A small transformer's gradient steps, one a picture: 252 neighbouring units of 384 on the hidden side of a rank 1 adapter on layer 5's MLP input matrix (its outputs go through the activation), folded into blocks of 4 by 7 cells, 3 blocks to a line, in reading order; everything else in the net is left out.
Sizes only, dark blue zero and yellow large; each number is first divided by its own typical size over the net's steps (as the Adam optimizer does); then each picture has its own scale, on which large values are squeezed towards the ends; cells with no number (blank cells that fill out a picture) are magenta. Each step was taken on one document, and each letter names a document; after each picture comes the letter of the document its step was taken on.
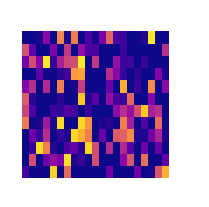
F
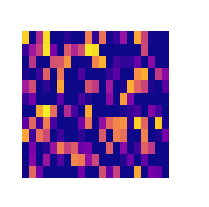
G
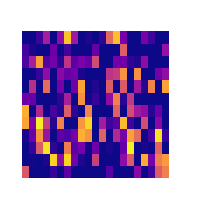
F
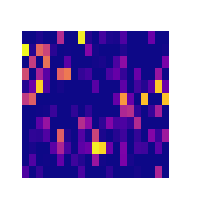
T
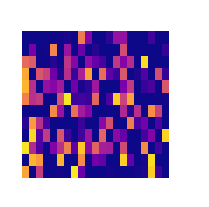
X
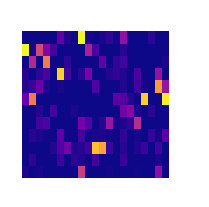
T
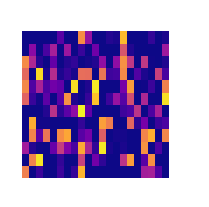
X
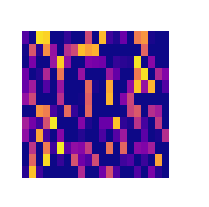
G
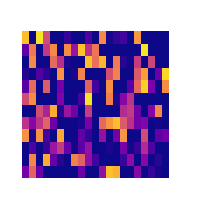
G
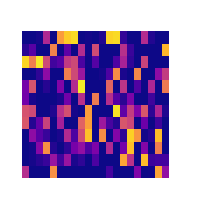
F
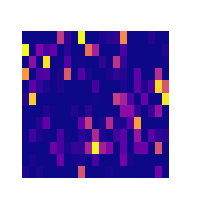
T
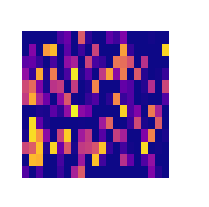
X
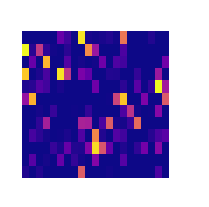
T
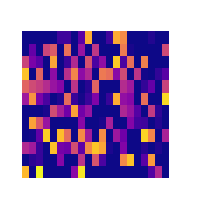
X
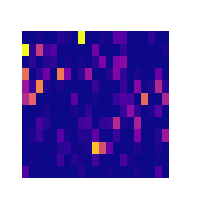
T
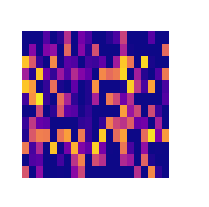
X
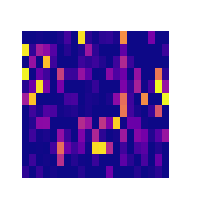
T
